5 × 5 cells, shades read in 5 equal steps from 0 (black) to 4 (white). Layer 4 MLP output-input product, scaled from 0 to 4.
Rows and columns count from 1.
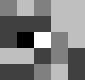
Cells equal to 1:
9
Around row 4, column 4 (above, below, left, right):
2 3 1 1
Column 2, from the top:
3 1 0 3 1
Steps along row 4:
same down up down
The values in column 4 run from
2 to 3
